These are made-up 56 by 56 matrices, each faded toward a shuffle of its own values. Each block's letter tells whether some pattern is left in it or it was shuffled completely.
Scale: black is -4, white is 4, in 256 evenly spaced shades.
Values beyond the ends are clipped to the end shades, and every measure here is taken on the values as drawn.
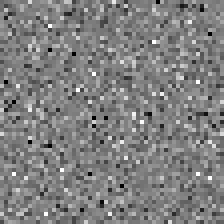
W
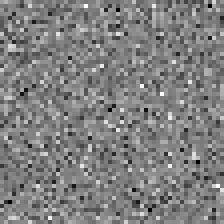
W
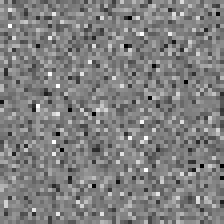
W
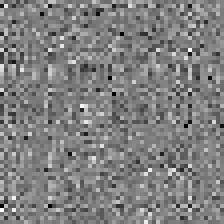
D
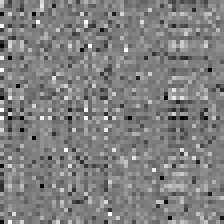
D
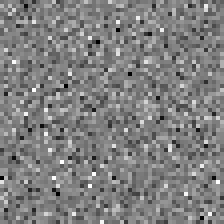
W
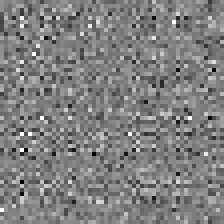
D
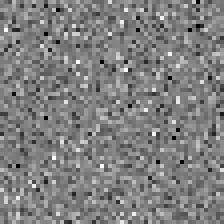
W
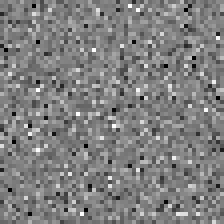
W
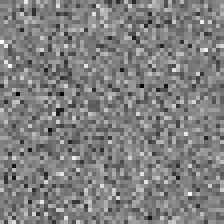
W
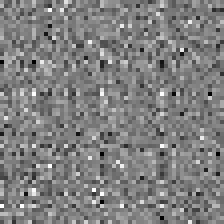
D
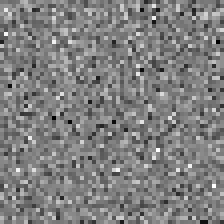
W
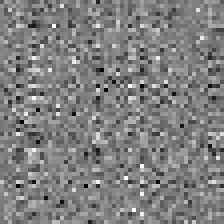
D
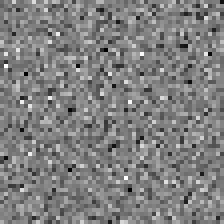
W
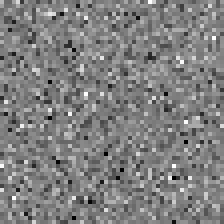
W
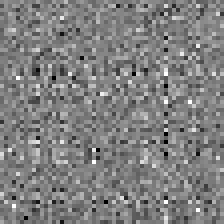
D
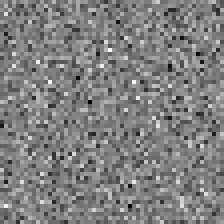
W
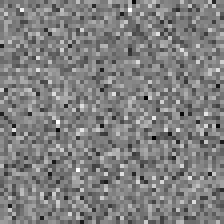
W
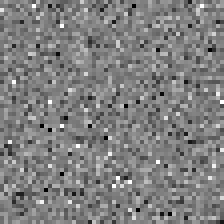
W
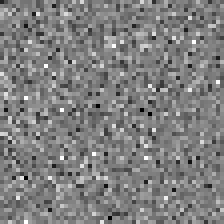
W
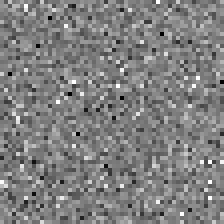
W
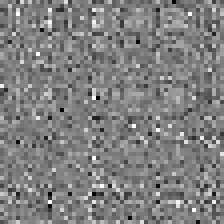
D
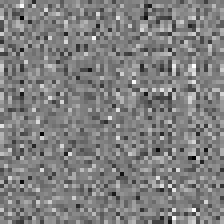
D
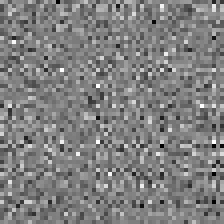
D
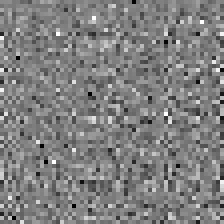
D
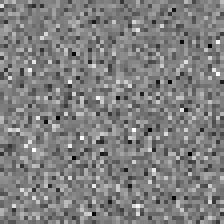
W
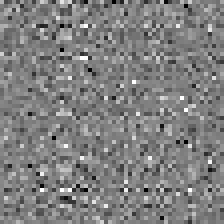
D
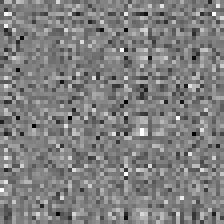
D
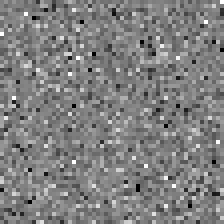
W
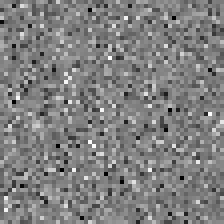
W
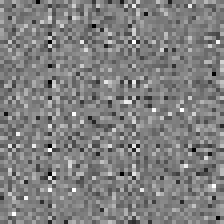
D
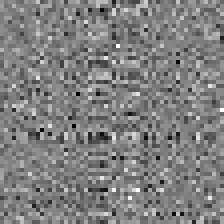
D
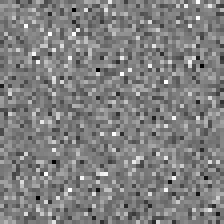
W
